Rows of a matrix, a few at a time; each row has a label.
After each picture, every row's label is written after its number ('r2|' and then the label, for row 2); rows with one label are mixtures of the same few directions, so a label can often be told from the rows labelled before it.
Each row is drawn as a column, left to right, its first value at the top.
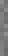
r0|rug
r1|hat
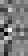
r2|rug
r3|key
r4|rug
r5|key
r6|rug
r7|key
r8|rug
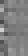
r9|rug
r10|key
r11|hat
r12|hat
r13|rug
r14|hat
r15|hat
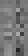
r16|hat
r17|key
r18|key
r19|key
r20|hat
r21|key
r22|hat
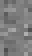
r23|key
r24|hat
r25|rug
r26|rug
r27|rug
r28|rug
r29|key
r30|rug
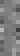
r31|rug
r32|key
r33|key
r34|hat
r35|rug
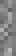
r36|rug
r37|key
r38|hat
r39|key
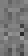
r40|rug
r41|key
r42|hat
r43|key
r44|hat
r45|key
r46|rug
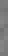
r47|rug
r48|key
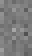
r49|hat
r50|hat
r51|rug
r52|rug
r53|key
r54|rug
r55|key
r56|hat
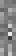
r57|hat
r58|key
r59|key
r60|rug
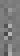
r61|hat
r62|key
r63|key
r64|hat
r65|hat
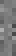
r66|rug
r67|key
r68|key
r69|key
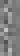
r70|key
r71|rug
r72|hat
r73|key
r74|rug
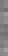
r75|hat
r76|hat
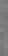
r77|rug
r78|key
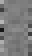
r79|rug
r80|hat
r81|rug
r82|rug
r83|rug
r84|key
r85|key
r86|key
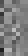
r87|hat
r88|hat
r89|hat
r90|rug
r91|key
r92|hat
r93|rug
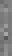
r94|rug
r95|key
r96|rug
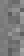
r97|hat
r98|rug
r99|hat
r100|rug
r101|rug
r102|hat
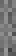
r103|hat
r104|hat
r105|hat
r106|key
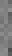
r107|key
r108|hat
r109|hat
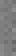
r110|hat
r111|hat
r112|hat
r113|rug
